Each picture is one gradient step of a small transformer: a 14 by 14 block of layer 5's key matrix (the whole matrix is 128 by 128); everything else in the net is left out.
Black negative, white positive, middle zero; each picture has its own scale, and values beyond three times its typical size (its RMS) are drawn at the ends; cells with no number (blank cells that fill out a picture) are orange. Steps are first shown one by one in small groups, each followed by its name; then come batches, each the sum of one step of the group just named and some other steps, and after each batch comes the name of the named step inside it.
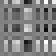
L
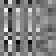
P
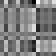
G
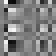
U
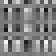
U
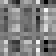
U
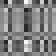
G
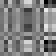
U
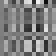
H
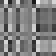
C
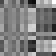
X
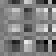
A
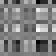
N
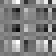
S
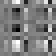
S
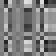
A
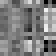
H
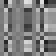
N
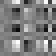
S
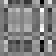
A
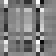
X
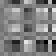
A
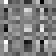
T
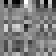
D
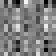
D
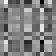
T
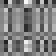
D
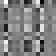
T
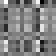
T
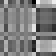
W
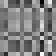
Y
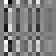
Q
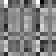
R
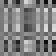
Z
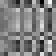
Y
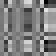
R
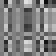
Z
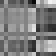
W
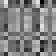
R
